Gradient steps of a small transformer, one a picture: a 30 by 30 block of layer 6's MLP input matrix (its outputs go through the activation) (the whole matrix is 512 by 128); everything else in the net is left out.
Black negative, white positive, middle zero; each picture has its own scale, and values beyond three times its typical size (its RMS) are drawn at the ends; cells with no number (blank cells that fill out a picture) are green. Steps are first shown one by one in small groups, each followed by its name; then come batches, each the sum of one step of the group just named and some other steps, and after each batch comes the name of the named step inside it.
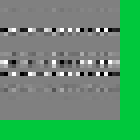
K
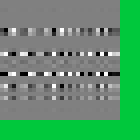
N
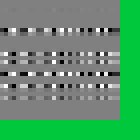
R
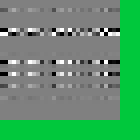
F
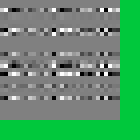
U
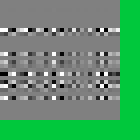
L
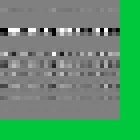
N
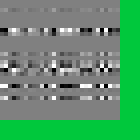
K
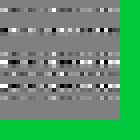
K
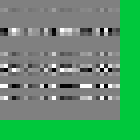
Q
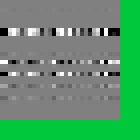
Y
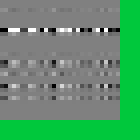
Y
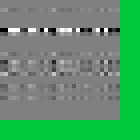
Q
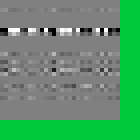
Q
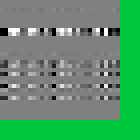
Y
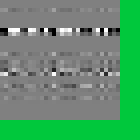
Q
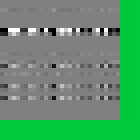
Y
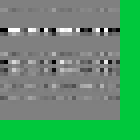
Q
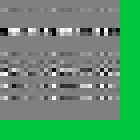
Q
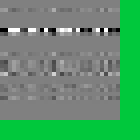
Q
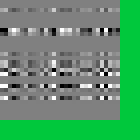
Q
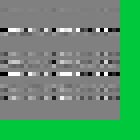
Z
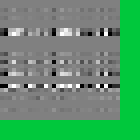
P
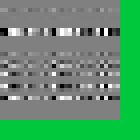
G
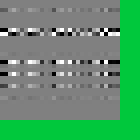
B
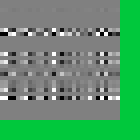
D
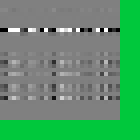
Z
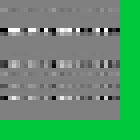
G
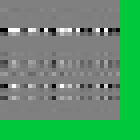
P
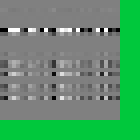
Z
